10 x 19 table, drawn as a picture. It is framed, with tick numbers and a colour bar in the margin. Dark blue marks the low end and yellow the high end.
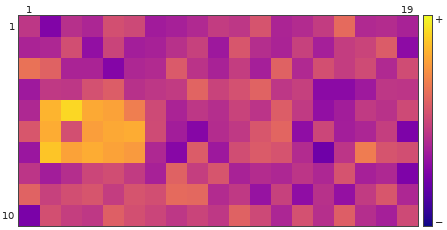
On average the colour sits 50% of the way up the scale. The ninth with the highest average is the middle left. In the middle left lies a patch that is higher than the rest.
